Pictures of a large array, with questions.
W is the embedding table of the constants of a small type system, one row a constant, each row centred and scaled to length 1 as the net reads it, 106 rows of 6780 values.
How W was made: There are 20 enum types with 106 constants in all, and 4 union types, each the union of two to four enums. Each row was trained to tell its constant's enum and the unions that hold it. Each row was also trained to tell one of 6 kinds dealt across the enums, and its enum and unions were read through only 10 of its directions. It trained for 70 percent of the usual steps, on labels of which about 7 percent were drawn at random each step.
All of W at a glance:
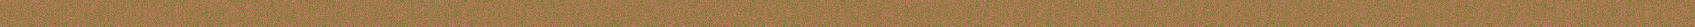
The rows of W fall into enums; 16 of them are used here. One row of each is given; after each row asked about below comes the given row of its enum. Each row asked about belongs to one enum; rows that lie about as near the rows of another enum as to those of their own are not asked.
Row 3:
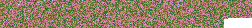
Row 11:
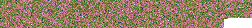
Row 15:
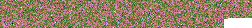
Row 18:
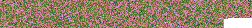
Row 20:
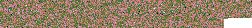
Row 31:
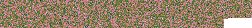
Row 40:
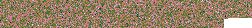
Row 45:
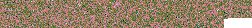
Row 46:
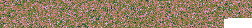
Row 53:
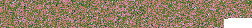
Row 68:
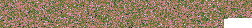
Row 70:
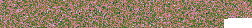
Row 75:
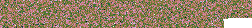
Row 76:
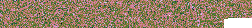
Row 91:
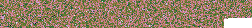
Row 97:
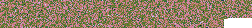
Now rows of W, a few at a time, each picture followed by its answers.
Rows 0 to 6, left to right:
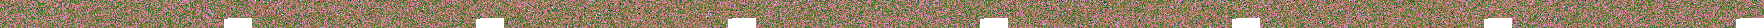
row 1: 70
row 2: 31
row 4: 3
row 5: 75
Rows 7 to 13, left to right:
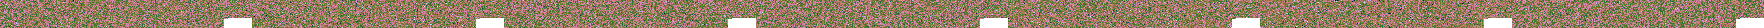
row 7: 31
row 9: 70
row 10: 31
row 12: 53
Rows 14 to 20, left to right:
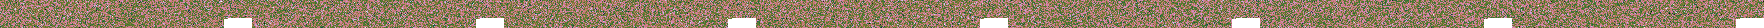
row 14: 97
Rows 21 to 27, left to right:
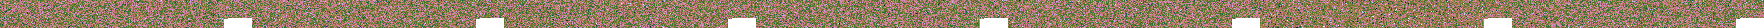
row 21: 18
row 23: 40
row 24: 18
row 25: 68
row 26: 91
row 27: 68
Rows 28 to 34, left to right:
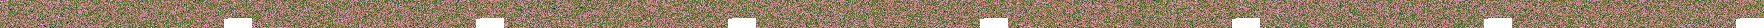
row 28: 46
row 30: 11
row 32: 97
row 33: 70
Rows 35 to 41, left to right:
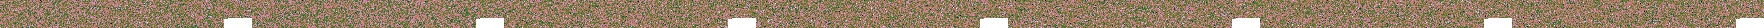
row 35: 76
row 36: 3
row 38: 11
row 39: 20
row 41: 45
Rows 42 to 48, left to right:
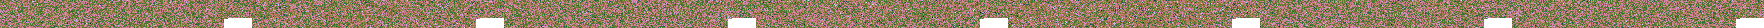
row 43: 20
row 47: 97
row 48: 68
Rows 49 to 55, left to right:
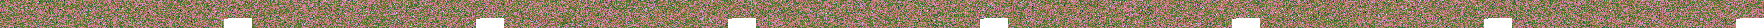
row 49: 20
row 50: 15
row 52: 15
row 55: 20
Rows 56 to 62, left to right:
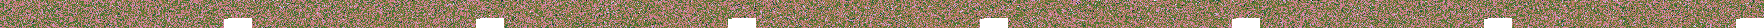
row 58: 68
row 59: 31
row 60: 20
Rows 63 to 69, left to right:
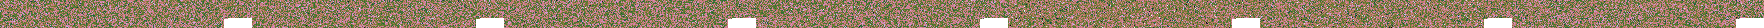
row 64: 97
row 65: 18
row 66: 15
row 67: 91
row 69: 11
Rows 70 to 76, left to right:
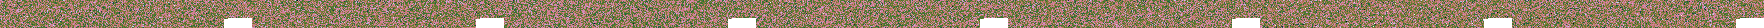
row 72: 46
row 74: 15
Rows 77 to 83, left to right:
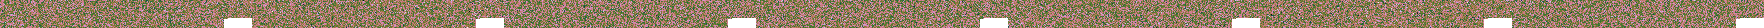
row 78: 18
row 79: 70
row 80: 11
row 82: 18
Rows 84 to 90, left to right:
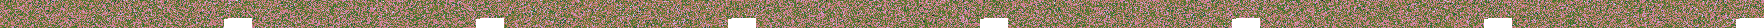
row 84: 11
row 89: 15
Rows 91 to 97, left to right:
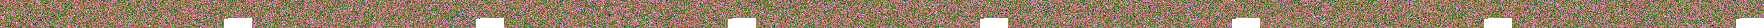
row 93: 53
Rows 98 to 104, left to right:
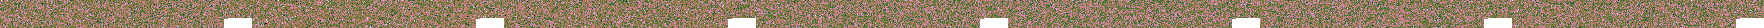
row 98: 91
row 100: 31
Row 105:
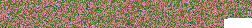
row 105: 97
